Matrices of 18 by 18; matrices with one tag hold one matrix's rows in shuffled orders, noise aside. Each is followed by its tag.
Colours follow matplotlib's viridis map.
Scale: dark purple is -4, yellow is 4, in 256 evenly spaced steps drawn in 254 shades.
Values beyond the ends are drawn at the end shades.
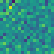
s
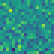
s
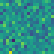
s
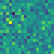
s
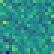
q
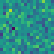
s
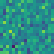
s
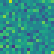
s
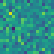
s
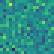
s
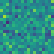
q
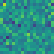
q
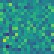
q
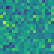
q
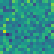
q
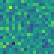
s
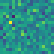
s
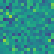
q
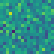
s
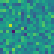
s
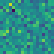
s
